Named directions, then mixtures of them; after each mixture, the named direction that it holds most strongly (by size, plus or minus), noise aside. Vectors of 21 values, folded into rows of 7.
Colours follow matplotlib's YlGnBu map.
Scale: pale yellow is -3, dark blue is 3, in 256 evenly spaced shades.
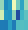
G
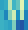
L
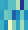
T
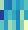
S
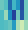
L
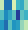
G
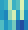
L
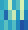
L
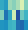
L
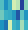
T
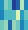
G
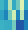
L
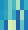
T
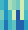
L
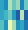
T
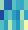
S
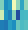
G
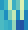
L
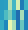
T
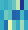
T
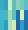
L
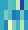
T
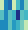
G
